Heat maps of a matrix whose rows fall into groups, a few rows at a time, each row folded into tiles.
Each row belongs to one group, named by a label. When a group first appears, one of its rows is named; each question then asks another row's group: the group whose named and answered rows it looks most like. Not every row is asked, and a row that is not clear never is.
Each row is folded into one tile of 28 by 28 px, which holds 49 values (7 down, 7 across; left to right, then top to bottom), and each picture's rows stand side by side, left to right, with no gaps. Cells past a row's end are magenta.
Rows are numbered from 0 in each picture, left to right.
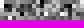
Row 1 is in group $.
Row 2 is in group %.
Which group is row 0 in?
%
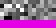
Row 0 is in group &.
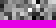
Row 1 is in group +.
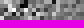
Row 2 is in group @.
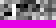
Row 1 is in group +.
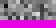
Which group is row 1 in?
%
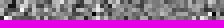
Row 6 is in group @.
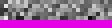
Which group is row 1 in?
&
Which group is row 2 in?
&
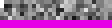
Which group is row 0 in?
%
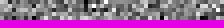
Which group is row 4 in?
@
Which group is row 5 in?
@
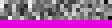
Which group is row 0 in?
%
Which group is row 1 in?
%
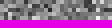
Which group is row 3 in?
+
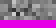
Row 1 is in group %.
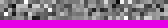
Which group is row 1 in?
&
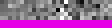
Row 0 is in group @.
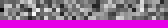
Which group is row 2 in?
@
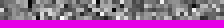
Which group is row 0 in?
+
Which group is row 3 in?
$
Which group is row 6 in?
$
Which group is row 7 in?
&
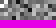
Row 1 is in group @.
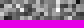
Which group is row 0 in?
&
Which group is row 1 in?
$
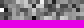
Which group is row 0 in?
+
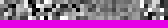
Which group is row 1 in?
@
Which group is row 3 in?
+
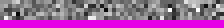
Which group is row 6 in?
+
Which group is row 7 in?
@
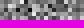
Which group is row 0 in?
@
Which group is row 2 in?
+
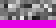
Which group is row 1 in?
&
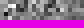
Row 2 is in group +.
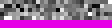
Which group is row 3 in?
%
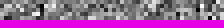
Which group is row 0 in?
&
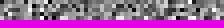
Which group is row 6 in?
@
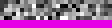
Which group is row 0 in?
$
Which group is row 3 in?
%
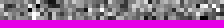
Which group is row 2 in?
+
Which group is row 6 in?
$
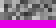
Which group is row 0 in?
@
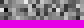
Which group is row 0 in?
+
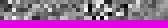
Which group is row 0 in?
+
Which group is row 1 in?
&
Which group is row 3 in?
@
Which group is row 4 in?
%
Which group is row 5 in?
$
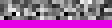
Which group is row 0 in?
$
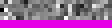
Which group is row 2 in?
%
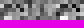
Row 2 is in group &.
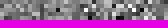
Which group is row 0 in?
&
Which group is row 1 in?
%
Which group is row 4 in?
&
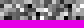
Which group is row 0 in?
&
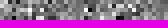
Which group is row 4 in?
&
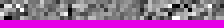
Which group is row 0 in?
&
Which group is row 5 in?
$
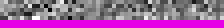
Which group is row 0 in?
%
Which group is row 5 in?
+
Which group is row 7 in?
+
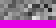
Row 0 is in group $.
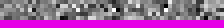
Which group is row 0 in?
&
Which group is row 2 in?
&
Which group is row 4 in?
+
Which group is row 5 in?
$
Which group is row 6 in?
%
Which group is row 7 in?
$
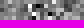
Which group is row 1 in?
%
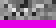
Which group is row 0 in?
$
